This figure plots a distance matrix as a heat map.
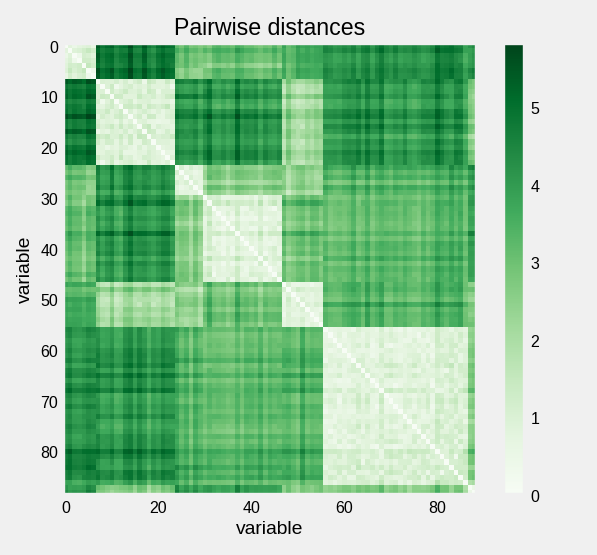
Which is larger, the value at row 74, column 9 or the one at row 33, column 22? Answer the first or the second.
the second
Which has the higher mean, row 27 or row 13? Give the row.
13
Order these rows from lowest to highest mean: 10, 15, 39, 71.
71, 39, 15, 10
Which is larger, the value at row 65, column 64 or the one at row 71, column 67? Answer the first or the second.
the first
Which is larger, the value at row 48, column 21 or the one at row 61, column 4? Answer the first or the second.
the second
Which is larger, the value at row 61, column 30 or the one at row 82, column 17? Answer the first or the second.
the second
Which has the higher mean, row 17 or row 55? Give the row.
17
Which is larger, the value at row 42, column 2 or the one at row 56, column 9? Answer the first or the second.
the second
